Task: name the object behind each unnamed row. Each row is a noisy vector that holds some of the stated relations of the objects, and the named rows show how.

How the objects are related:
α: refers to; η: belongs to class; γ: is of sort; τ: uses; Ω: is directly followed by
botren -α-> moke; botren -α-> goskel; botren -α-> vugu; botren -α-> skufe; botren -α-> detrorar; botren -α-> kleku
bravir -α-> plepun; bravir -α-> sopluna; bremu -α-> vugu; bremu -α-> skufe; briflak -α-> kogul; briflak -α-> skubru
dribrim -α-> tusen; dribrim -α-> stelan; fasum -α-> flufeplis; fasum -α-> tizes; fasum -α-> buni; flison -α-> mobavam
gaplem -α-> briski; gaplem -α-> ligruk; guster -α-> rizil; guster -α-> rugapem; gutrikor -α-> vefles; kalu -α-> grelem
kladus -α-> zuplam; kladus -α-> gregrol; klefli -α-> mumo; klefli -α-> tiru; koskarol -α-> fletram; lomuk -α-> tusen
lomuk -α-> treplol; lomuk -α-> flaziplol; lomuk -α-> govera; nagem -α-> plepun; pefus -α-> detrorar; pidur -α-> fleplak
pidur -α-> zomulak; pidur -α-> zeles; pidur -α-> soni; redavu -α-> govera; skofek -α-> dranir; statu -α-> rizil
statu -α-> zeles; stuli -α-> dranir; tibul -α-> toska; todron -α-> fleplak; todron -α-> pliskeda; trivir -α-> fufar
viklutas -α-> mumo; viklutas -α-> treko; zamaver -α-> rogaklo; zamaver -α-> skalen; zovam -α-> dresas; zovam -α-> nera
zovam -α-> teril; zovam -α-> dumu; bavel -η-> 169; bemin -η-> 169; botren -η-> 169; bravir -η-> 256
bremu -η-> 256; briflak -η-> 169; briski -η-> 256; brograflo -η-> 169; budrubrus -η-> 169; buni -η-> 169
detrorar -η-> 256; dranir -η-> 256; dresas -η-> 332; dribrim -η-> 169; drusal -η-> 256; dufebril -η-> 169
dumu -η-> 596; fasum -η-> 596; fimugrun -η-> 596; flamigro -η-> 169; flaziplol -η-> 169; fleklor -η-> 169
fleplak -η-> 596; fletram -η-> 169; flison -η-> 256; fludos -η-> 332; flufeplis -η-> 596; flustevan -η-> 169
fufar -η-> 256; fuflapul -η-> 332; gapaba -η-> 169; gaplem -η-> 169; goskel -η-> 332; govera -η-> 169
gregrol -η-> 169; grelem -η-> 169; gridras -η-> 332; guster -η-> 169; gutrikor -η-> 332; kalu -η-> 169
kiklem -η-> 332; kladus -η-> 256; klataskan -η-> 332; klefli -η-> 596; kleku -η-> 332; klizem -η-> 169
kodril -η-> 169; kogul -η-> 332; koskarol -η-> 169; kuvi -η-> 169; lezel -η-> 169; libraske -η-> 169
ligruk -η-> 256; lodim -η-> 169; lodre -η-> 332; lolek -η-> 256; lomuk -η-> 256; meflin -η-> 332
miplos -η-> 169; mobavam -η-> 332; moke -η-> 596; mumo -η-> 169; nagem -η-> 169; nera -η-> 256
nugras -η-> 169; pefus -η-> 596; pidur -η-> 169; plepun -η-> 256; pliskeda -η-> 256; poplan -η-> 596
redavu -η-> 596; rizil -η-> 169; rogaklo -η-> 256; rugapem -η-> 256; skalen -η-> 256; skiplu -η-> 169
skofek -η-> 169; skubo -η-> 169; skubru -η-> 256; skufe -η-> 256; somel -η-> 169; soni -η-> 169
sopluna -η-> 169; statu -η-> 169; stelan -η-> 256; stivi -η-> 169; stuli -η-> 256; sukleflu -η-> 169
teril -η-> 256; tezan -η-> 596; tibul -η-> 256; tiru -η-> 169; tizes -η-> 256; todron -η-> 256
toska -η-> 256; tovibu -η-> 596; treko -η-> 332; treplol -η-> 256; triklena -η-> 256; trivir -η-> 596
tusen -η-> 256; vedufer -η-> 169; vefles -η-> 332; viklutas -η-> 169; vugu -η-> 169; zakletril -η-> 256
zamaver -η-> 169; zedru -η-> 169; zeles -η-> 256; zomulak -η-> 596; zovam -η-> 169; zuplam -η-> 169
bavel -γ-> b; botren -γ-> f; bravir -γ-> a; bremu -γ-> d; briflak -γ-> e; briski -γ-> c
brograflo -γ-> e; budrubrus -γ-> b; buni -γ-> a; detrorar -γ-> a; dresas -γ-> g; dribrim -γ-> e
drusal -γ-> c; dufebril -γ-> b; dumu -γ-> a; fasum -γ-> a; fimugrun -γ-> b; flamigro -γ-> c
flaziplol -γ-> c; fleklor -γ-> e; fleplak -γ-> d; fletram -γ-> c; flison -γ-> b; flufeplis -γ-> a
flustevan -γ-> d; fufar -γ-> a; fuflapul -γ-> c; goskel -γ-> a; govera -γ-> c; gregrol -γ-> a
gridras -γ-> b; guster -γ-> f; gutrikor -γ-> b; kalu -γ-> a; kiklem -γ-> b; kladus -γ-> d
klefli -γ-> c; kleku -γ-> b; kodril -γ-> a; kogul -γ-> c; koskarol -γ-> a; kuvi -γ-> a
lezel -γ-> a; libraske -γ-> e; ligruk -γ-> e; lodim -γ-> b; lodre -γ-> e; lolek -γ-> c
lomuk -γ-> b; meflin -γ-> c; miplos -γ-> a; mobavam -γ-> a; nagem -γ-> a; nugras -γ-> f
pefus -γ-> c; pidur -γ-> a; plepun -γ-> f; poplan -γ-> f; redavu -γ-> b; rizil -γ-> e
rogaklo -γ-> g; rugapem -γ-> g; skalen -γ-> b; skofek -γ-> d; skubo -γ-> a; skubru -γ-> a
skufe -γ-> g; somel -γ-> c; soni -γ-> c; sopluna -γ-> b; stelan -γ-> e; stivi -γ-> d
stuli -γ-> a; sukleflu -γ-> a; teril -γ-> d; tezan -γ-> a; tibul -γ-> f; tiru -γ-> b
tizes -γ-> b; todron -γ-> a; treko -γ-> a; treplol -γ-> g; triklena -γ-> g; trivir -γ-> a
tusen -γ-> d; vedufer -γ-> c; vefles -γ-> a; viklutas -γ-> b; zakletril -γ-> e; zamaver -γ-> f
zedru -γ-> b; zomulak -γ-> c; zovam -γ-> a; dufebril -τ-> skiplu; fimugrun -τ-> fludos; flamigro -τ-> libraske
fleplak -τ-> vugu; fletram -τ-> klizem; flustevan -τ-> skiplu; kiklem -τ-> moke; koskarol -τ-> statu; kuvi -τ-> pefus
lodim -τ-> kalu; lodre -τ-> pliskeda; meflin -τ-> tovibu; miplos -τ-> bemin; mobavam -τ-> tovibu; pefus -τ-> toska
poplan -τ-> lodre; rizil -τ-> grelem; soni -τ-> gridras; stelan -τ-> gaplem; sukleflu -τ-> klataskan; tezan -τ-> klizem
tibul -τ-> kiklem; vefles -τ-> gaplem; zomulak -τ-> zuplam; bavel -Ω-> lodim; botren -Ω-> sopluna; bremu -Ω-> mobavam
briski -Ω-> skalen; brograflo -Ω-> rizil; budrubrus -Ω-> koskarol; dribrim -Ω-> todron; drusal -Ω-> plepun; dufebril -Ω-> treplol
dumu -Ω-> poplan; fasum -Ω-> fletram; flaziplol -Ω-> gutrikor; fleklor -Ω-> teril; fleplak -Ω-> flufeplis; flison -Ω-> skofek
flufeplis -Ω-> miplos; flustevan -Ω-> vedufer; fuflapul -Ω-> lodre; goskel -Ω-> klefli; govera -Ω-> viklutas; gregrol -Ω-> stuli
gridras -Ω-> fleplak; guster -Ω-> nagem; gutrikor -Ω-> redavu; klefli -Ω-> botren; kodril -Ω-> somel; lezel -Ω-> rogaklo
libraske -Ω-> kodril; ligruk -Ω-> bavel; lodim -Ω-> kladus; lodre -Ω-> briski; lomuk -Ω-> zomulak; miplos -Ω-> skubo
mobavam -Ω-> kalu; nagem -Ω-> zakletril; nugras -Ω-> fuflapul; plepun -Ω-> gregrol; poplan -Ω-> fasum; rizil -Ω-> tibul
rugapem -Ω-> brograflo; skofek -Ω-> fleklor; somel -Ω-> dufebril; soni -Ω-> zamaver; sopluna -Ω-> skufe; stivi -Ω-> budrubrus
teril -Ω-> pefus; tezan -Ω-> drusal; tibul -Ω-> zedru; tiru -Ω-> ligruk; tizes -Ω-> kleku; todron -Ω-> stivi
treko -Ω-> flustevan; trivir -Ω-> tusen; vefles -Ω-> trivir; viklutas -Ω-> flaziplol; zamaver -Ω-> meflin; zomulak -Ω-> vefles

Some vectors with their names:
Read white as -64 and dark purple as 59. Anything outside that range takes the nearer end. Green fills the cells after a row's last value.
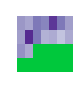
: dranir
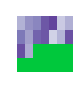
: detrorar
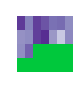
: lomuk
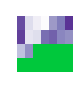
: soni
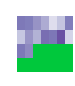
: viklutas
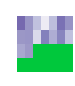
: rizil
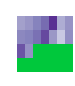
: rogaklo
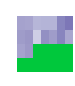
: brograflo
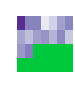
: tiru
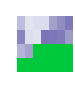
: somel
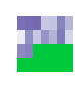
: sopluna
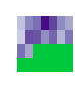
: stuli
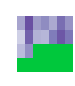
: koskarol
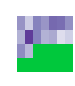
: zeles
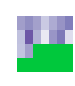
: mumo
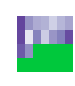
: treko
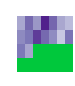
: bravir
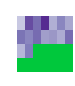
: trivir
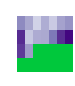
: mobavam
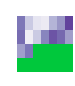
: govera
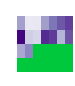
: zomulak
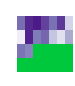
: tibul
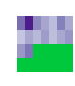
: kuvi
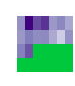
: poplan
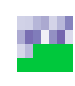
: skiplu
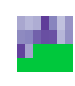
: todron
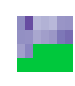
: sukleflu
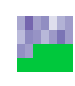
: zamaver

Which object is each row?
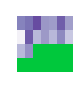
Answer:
zedru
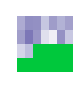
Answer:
vugu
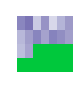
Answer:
pidur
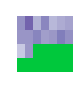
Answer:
zovam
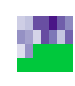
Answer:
pefus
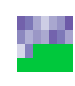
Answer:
dribrim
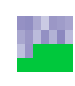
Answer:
fleklor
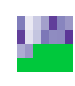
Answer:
kogul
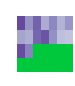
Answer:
tizes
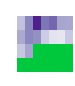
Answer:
moke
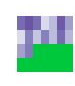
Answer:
lodim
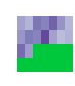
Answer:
zakletril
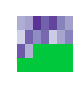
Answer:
skufe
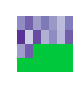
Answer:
dumu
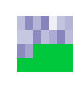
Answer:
kalu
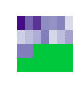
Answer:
kiklem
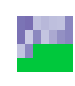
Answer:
lezel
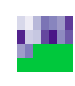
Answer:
klefli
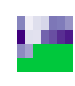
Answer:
meflin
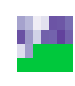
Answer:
fletram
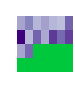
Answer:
tezan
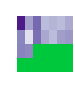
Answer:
gridras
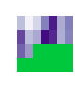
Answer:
drusal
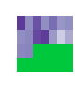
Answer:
flison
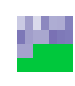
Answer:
skofek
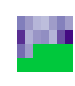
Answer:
vefles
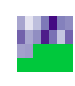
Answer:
lolek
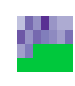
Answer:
fasum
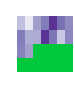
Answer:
briski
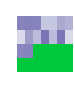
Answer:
bavel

